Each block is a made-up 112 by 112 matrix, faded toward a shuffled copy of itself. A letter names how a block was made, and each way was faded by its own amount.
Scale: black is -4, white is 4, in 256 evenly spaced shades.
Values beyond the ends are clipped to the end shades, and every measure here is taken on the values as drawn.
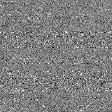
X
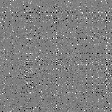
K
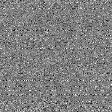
X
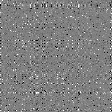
K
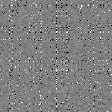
K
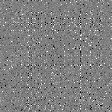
K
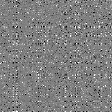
K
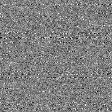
X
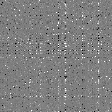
K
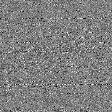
X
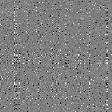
K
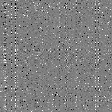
K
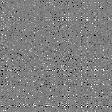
K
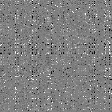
K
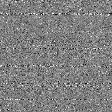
X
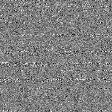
X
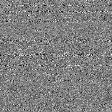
X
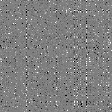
K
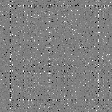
K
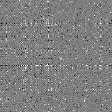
K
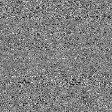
X
